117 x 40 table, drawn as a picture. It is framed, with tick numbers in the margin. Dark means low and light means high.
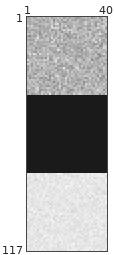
It is made of 3 by 1 panels. Panel 1,1: high, fine-grained. Panel 2,1: very low, flat. Panel 3,1: very high, fine-grained, faint in contrast.
